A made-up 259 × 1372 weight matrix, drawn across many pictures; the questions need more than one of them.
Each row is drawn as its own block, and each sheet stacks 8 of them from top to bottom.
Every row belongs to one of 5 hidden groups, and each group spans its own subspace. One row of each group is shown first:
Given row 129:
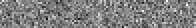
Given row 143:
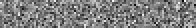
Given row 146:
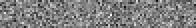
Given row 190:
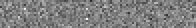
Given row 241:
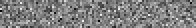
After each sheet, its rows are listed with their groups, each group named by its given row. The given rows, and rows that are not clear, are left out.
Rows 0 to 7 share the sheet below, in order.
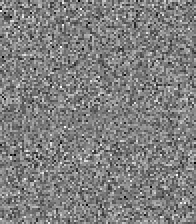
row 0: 146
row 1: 241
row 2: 146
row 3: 146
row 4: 190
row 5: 146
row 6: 146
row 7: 190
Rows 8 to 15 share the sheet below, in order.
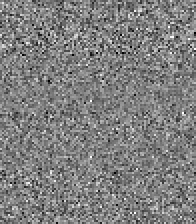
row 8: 129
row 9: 146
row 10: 190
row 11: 129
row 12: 143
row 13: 129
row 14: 146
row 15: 190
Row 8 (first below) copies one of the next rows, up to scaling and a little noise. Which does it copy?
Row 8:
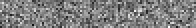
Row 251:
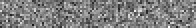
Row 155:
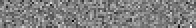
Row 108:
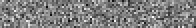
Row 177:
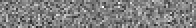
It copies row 251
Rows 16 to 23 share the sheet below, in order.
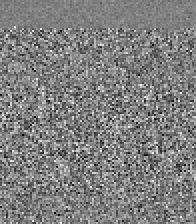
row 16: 241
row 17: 129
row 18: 143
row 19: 190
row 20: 146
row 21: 190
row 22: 241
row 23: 129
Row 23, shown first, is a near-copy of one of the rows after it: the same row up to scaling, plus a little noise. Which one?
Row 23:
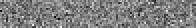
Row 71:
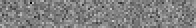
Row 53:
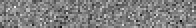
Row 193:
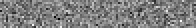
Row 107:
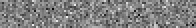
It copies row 193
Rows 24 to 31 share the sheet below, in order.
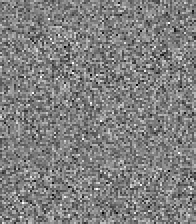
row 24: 129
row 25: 143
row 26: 241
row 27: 241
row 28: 146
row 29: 241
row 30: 146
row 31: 241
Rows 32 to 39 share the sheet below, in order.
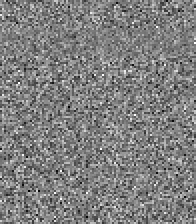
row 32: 143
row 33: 143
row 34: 146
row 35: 143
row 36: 146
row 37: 146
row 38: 146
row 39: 146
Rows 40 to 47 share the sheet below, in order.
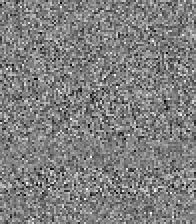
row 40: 146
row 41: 241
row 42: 190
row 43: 143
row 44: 241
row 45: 129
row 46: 146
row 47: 190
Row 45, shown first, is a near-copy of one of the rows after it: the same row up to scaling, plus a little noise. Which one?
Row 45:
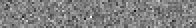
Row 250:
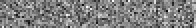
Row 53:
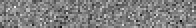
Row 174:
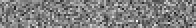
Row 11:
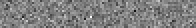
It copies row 11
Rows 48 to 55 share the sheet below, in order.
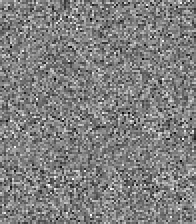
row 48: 241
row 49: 146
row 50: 129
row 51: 129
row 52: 129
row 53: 129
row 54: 190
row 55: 241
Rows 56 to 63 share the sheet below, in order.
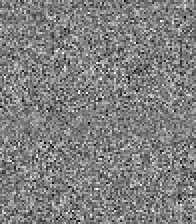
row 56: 190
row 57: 241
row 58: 143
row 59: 190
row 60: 143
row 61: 129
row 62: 146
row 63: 241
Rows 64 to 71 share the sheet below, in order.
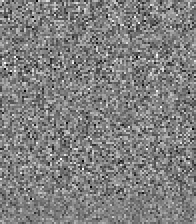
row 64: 190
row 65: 143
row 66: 146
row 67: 190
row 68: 143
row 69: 241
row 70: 241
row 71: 129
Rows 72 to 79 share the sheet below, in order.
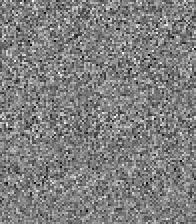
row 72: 143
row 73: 146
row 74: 241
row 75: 146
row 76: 146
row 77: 129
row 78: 143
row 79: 129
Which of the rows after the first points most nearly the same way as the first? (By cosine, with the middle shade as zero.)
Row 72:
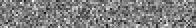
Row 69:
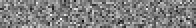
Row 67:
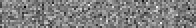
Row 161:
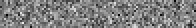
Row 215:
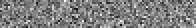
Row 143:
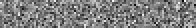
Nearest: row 143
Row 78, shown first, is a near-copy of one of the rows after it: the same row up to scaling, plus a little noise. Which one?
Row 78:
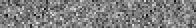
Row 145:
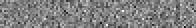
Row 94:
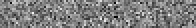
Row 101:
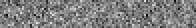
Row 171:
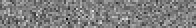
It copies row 101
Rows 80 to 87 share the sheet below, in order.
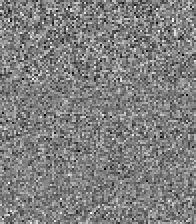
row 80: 190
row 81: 143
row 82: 146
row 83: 129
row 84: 190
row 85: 190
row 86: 129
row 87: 146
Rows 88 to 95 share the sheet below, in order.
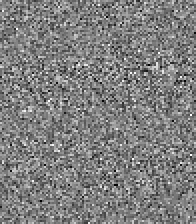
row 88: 143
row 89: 146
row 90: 190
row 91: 241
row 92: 241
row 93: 190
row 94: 143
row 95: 241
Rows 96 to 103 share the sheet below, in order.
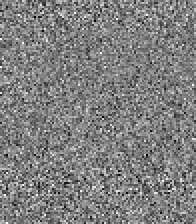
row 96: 190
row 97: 146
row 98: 146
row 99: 146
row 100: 143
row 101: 143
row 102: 129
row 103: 143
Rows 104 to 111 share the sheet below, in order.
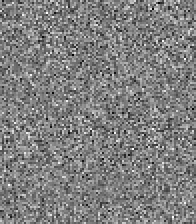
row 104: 146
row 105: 190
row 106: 143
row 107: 129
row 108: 129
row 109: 146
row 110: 129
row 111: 190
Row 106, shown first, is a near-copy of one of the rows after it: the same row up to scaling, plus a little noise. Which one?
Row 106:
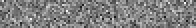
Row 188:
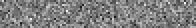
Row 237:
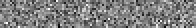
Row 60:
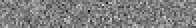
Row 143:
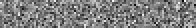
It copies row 188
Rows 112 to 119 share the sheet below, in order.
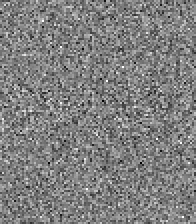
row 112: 129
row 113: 241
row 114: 143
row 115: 241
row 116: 143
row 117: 241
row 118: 146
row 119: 241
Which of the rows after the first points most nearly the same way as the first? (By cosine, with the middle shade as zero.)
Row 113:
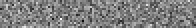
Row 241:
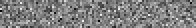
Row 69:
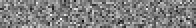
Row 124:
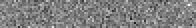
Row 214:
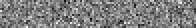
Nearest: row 69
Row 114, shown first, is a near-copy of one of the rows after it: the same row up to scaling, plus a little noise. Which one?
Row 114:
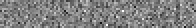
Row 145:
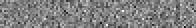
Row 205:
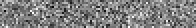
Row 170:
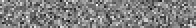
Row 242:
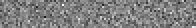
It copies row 145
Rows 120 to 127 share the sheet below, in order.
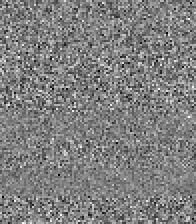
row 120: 241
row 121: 129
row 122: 146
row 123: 190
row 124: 146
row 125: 143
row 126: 143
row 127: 241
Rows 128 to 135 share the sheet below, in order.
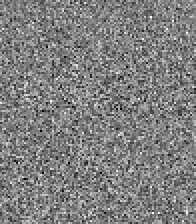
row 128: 190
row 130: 241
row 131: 146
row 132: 241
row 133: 143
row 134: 146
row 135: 129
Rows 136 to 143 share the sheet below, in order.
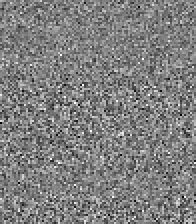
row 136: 129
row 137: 129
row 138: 129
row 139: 241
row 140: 241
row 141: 129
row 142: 190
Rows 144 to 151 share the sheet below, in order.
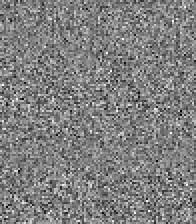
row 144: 190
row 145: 143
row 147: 129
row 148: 241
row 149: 190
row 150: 129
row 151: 241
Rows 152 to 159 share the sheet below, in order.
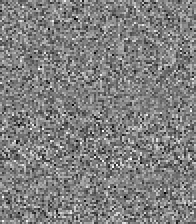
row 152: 241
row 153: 190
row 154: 190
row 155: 129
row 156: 143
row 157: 146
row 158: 143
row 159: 190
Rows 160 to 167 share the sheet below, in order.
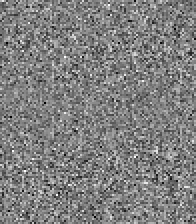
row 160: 146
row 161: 143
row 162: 241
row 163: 143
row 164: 241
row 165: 190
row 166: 190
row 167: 143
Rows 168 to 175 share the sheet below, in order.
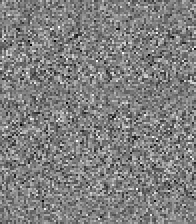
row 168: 146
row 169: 146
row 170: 143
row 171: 143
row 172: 143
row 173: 146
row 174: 129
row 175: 146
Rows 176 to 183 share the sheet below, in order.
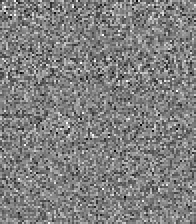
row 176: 146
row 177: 129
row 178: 129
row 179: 146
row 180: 143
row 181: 190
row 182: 146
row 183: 190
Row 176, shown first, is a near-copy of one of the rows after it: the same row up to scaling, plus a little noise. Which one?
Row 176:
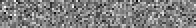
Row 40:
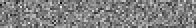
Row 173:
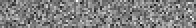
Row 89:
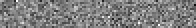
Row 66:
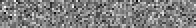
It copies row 66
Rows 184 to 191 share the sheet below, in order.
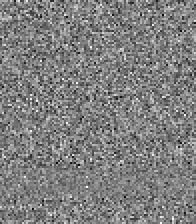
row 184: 146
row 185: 241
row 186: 190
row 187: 129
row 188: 143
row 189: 241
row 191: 190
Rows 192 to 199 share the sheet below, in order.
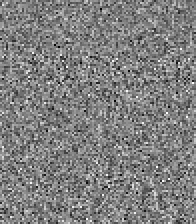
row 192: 190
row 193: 129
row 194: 143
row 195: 143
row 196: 129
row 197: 143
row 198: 129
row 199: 190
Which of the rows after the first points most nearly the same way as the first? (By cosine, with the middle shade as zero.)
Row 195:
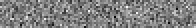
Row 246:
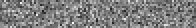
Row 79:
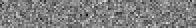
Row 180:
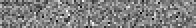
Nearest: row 180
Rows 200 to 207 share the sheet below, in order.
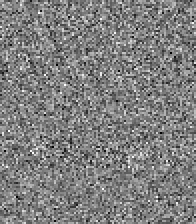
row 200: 190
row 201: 146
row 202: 143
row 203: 241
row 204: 190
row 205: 143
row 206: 146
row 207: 146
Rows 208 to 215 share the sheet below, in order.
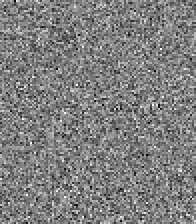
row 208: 146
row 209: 143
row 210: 241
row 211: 146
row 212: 241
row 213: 143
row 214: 241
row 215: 241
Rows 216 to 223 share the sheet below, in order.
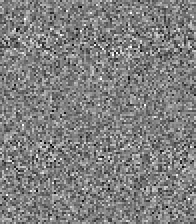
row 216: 143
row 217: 146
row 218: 143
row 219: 146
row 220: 146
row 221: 129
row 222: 146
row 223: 129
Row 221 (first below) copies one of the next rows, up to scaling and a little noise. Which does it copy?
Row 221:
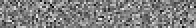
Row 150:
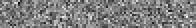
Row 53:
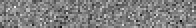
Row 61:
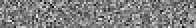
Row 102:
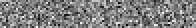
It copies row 61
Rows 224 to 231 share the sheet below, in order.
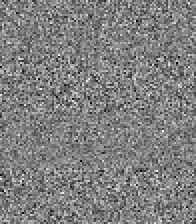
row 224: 129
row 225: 146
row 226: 146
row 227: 241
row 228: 143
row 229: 146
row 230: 190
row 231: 129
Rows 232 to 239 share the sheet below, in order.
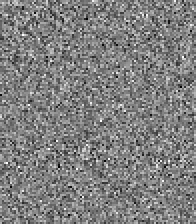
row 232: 143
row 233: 241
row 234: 143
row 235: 241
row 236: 146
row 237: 143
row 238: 146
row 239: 241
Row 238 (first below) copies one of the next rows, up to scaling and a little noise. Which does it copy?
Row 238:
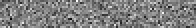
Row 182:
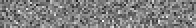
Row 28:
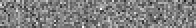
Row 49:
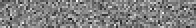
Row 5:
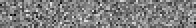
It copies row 49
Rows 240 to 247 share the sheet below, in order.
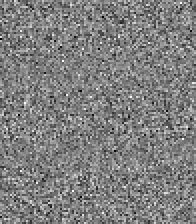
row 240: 241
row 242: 143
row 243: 143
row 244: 129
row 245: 146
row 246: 143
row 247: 241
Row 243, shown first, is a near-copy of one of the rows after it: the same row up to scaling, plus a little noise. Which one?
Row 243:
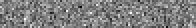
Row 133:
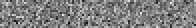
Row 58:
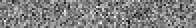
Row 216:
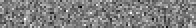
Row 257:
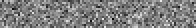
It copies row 216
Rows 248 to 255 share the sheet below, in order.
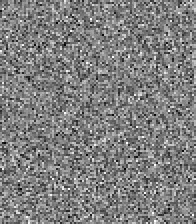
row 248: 241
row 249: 129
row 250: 129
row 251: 129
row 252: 241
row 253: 129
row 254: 190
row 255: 129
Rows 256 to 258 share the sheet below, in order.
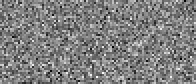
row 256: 146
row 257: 143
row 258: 241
